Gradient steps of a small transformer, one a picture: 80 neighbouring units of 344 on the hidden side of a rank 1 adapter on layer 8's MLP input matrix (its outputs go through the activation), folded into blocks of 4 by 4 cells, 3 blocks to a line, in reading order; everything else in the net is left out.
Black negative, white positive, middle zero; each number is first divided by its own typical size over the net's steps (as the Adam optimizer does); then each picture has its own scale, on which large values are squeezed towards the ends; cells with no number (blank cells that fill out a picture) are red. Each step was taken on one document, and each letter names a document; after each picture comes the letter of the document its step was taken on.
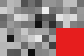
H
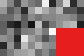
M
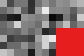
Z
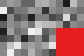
H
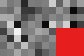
M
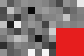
Z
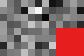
M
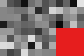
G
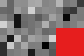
Z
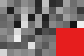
M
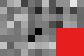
G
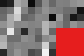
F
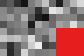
G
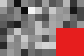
M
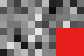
M
